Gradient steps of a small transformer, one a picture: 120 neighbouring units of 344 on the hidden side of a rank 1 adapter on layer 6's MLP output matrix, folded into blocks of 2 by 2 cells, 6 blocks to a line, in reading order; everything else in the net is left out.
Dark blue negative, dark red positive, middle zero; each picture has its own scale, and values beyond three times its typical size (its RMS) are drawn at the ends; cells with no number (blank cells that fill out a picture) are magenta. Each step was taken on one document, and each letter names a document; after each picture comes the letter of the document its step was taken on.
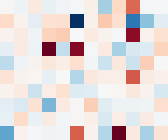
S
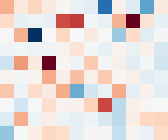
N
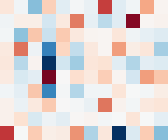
N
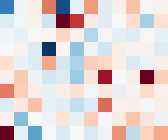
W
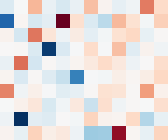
W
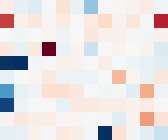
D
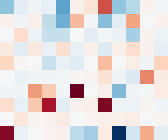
N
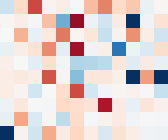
S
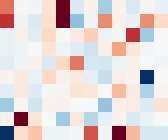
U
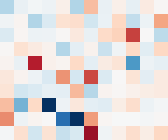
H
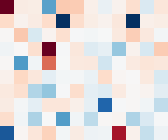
N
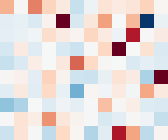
S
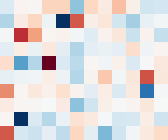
W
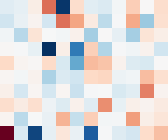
W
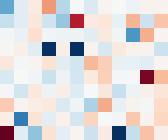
U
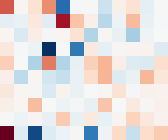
W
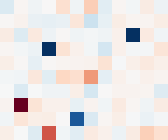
H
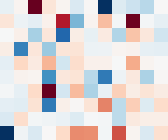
N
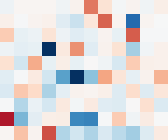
H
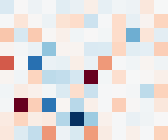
H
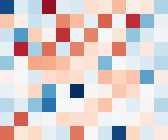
N
